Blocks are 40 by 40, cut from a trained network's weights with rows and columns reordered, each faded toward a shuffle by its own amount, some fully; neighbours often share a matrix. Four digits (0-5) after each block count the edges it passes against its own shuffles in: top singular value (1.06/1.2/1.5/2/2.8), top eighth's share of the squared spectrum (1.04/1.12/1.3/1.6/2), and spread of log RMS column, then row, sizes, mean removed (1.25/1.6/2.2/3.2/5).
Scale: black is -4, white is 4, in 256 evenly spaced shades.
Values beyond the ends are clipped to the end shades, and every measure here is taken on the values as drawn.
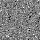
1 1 0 0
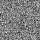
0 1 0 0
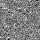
0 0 0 0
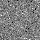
1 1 0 0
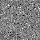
1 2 0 0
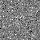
1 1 0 0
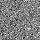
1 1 0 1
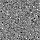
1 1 0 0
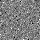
0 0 0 0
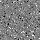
0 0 0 0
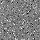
0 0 0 0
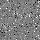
0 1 0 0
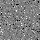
0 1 0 0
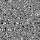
2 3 0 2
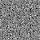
2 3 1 1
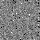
1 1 0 0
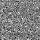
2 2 0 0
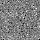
1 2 0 0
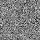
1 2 0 0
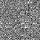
2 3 1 1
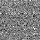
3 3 1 1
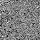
1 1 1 0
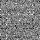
2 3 1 1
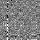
3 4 1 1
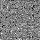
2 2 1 0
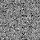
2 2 1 0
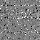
2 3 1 2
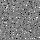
0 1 0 0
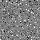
1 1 0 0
